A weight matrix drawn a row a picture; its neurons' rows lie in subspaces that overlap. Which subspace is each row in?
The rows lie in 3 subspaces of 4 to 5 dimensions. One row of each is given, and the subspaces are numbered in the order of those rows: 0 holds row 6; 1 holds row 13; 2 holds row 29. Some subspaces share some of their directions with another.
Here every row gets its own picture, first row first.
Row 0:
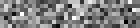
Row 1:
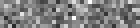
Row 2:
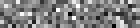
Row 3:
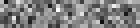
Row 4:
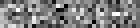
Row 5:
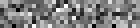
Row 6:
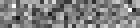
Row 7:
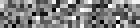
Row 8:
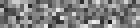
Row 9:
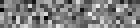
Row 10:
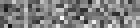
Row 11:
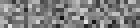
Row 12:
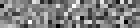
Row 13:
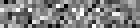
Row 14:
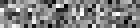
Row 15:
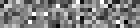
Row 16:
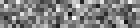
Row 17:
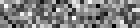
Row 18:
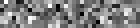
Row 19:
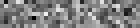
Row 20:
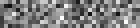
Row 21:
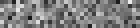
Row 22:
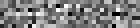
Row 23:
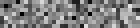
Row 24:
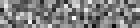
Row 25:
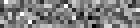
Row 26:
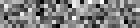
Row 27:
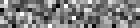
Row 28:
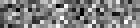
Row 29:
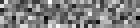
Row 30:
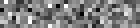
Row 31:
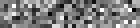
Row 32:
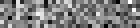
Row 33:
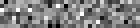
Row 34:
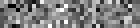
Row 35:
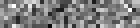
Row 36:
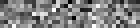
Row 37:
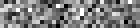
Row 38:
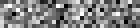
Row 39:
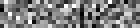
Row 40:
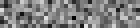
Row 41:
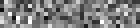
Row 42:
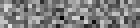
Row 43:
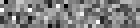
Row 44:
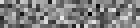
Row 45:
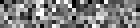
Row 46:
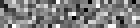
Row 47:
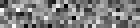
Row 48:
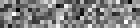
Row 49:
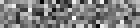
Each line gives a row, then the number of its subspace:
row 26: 0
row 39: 2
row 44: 2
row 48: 0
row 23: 2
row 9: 2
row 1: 2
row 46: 1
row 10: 1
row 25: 1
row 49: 0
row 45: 0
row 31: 0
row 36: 2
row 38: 2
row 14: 1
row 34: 0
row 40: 2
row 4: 1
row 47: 2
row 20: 2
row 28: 1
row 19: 2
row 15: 2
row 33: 2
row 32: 0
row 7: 2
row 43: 2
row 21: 0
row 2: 0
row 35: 0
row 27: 2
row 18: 2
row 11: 1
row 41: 2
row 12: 2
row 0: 0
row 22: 0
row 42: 1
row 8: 1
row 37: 1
